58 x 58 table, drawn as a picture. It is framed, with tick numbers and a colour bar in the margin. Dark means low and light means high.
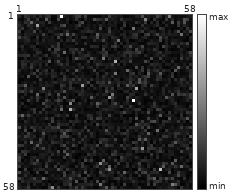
Stripes: none. Average level on the scale: 10%. Slope: none. Mirror symmetry: none. Histogram: skewed, a long tail of high values. Grain: fine. Odd rows or columns: none.
